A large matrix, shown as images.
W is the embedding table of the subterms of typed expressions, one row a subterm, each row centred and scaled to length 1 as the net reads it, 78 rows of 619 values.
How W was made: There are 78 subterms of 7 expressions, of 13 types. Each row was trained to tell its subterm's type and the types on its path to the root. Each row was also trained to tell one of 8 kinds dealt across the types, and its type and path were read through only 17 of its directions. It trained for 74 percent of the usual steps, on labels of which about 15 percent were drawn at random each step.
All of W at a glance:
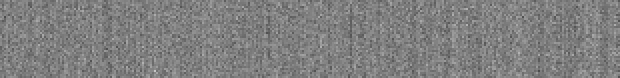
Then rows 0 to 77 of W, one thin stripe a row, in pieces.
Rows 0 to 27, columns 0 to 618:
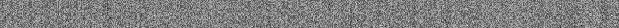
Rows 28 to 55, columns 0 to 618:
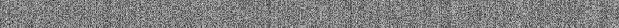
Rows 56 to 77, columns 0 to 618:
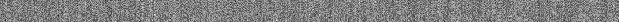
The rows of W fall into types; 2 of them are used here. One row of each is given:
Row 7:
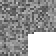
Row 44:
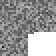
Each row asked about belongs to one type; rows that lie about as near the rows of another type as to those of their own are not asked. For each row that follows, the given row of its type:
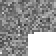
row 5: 7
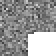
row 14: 44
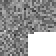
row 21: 44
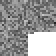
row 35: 44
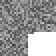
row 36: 44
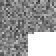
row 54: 7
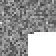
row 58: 44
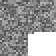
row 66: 7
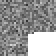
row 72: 7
